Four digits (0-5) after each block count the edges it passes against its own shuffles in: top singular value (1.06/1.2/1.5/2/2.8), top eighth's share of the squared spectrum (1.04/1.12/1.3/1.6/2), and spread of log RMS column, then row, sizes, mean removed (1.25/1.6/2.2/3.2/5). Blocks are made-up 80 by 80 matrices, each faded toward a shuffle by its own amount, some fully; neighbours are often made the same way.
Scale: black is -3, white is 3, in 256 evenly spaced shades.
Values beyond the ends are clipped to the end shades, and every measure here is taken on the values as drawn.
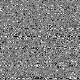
2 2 0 3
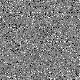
1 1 0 2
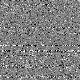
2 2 0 3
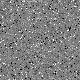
0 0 0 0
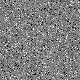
0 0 0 0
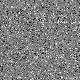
0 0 0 1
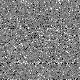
1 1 0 2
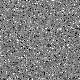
0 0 0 1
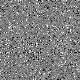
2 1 0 2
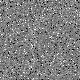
0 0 0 0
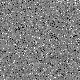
0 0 0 0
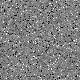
0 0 0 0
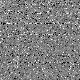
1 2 0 2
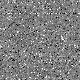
1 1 0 1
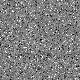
0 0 0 0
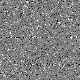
2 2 0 2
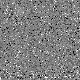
2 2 0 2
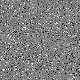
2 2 0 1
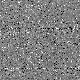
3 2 0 2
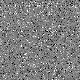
2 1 0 1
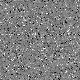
2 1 0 1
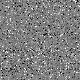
2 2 0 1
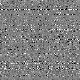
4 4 1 3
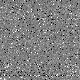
2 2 0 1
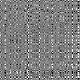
5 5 4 3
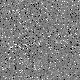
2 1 0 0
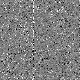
2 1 2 0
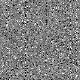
1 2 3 0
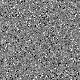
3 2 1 1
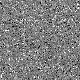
0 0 0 1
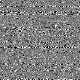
2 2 0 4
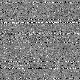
2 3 0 3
